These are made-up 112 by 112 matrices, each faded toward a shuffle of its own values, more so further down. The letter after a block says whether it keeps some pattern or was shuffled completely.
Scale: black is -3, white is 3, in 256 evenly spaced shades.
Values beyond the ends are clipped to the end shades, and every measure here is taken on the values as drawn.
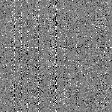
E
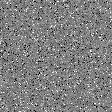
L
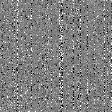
E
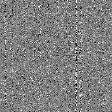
E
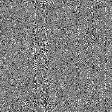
E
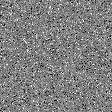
L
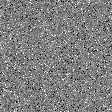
L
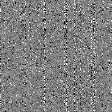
E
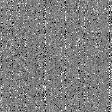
E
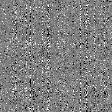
E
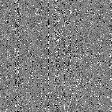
E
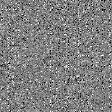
E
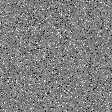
L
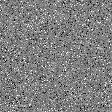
L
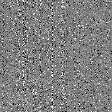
E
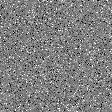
L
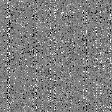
E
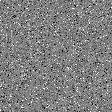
L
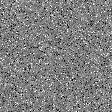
L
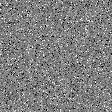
L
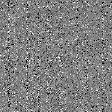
E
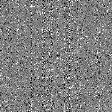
E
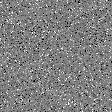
L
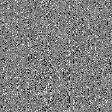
E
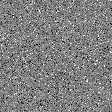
L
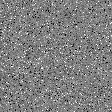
L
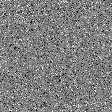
L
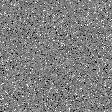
L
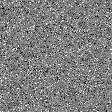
L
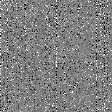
E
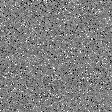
L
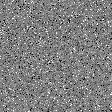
L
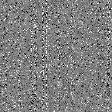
E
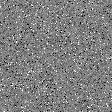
L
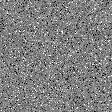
L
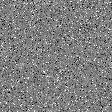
L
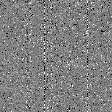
E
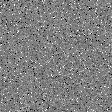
L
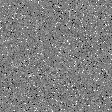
L
